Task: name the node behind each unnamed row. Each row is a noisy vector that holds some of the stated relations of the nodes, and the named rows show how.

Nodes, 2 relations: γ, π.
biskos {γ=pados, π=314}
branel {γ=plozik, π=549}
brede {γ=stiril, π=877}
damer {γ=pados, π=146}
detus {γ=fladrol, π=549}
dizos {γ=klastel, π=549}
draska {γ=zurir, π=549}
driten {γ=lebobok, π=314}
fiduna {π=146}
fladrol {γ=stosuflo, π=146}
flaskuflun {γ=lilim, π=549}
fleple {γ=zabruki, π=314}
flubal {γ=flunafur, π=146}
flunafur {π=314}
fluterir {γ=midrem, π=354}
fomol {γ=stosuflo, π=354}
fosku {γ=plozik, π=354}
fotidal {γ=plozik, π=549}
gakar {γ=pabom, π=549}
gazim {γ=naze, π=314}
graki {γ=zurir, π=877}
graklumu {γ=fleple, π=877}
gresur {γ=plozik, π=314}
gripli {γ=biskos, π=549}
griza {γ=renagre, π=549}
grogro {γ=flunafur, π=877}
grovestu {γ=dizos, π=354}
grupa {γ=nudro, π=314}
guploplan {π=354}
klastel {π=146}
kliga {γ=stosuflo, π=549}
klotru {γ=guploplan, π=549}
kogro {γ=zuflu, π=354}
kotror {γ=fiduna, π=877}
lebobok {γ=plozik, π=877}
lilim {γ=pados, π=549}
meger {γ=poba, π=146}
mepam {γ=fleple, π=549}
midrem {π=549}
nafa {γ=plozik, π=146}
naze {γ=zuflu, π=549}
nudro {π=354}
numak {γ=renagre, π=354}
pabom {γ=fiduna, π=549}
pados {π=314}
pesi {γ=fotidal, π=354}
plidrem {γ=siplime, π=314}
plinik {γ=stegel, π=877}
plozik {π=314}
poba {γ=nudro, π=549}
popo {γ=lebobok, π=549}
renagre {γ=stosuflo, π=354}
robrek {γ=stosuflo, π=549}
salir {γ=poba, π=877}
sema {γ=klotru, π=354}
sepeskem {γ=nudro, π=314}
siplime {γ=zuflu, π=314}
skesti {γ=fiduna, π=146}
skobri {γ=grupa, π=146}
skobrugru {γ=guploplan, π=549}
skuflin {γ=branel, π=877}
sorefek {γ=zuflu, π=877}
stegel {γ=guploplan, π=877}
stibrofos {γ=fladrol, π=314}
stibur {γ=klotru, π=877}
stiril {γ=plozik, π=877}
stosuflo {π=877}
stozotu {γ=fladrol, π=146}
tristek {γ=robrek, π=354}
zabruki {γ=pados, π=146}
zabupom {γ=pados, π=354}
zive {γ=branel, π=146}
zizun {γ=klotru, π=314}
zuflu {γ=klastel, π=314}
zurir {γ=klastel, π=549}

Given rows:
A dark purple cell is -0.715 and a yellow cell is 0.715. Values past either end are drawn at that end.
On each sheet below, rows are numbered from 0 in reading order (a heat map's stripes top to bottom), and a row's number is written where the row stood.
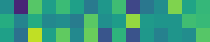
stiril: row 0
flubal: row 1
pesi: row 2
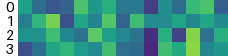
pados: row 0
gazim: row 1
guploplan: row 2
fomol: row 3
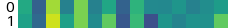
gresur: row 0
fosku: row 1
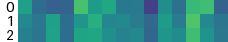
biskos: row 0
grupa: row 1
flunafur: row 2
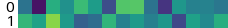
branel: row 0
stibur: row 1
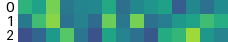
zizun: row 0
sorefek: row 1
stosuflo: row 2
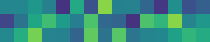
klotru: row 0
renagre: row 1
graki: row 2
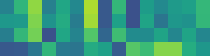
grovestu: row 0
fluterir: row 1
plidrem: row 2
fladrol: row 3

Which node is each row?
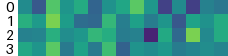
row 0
popo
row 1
plinik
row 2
nudro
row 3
sepeskem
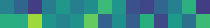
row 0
lilim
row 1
sema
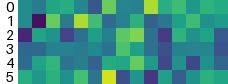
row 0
stozotu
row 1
plozik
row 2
naze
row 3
midrem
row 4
draska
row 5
zabupom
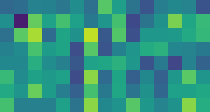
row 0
pabom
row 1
lebobok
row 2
kogro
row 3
stibrofos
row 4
gakar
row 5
graklumu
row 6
salir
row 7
damer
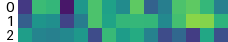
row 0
zuflu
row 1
klastel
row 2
mepam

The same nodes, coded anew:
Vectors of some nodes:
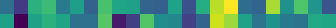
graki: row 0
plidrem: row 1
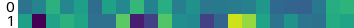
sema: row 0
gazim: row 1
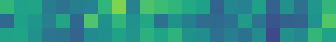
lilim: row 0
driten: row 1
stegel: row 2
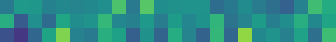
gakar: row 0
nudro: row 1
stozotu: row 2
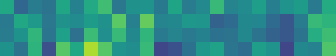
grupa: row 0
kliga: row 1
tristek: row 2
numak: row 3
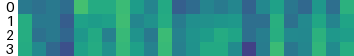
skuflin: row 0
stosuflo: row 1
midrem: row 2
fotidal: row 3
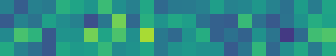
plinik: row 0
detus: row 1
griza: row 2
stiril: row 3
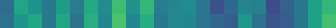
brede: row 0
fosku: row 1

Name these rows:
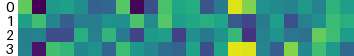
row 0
siplime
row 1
branel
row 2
fleple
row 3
grovestu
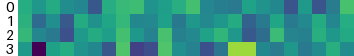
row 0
biskos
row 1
fomol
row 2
robrek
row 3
sorefek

